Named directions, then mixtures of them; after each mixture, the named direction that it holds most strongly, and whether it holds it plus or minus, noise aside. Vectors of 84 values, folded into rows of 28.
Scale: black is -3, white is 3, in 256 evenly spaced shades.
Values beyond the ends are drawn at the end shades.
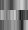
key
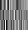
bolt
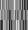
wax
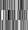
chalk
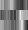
key, minus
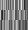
chalk, minus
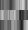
key, plus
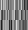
wax, plus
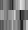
key, plus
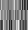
wax, plus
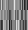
wax, plus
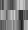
key, plus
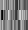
chalk, minus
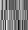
bolt, minus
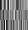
bolt, plus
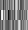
chalk, plus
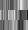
key, plus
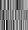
bolt, plus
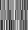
wax, plus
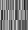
chalk, minus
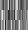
chalk, plus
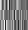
bolt, minus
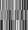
wax, plus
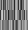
chalk, plus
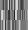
chalk, plus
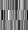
chalk, minus
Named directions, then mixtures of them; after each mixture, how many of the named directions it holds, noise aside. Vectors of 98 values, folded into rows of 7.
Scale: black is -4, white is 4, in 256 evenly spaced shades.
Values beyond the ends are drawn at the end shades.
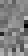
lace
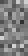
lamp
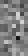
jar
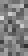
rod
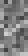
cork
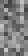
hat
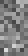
three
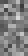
three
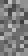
two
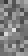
two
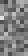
three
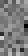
two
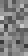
three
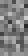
two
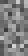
two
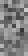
three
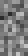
one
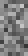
one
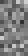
one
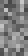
one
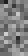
three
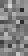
three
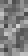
one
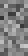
one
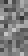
three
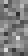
three
